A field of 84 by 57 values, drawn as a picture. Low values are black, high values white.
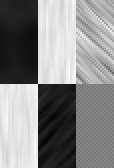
The table splits into 2 rows of 3 panels. Panel 1,1: very low, smooth, faint in contrast. Panel 1,2: very high, streaked downward, faint in contrast. Panel 1,3: high, slanting down to the right. Panel 2,1: very high, streaked downward, faint in contrast. Panel 2,2: very low, slanting up to the right, faint in contrast. Panel 2,3: middling, checkered, faint in contrast.
